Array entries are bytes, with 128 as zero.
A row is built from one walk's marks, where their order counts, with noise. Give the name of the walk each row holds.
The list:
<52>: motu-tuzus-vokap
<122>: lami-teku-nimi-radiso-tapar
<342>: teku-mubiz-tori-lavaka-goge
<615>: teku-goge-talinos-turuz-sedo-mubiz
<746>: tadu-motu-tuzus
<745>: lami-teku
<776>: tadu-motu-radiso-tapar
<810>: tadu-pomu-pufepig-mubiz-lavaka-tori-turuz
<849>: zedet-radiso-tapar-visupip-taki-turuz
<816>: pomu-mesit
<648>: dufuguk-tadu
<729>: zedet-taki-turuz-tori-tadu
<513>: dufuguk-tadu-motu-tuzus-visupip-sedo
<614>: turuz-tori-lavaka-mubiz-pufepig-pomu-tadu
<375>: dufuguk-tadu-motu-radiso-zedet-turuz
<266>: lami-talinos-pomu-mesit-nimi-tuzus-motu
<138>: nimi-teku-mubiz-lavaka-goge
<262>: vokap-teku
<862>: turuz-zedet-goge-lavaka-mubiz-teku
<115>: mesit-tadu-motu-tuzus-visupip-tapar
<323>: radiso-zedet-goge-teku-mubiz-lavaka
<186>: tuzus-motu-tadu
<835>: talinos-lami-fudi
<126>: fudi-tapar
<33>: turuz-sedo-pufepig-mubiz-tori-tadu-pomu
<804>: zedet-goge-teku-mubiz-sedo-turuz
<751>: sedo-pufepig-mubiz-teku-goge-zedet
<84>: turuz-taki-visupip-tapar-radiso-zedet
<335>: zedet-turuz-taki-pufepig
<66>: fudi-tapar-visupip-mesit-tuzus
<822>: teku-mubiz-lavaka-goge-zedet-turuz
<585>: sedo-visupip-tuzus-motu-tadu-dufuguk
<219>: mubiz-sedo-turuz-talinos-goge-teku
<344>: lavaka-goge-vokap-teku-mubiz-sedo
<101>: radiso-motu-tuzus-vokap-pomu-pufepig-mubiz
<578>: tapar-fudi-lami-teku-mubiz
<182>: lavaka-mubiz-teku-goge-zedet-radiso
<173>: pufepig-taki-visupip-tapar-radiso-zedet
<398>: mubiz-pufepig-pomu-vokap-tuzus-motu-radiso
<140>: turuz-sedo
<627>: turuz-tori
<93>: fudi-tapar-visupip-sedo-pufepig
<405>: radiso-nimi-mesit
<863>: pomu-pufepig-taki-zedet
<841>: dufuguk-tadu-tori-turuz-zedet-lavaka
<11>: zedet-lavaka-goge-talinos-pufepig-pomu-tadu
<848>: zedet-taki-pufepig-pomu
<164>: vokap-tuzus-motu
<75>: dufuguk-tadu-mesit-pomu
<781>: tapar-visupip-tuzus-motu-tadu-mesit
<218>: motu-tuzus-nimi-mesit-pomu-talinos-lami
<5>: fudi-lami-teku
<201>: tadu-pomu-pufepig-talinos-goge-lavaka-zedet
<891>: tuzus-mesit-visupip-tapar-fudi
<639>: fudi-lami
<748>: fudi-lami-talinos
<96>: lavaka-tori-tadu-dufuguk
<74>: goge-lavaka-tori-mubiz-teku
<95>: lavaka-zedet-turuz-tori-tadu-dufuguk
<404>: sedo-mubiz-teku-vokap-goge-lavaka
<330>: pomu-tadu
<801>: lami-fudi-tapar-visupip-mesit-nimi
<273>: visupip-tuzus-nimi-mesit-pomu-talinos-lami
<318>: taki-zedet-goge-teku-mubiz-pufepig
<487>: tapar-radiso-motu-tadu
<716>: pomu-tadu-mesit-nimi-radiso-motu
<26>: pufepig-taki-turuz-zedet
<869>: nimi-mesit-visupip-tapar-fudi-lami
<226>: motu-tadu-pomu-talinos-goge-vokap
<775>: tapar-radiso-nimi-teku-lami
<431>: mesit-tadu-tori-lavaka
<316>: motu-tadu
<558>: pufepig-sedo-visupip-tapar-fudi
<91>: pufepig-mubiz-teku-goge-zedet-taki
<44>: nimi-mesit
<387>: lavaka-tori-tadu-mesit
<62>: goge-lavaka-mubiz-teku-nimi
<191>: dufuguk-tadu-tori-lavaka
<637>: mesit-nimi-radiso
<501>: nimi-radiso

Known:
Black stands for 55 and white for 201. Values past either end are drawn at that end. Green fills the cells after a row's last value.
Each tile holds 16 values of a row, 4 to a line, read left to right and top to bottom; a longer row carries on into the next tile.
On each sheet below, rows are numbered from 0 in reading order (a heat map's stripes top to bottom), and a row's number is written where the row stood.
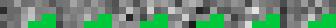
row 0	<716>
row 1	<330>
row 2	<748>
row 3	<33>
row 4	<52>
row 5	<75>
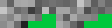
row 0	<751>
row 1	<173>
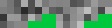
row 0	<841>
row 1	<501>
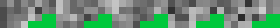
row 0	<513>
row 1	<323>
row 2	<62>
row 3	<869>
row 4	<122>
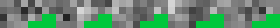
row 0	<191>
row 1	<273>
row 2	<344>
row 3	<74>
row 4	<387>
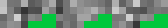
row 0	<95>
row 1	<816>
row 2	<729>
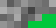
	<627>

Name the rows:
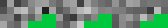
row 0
<66>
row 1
<164>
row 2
<810>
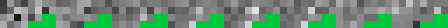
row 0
<801>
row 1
<558>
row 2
<431>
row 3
<226>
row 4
<186>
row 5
<316>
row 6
<138>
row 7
<404>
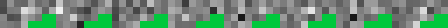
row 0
<891>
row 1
<862>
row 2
<648>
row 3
<849>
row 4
<745>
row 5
<101>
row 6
<262>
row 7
<746>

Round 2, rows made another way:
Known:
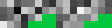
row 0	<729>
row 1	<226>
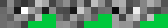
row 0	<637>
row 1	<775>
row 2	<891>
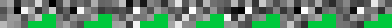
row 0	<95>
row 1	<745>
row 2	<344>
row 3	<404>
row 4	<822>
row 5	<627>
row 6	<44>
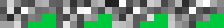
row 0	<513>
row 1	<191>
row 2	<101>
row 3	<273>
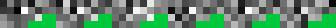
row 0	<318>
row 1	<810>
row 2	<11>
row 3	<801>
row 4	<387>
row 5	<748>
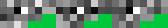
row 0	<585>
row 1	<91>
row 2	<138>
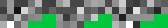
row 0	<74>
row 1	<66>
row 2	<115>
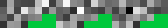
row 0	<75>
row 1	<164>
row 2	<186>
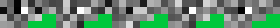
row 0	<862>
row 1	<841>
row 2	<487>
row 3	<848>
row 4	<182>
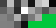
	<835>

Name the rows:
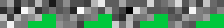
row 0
<342>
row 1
<405>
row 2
<746>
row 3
<262>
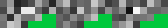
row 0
<431>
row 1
<126>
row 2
<316>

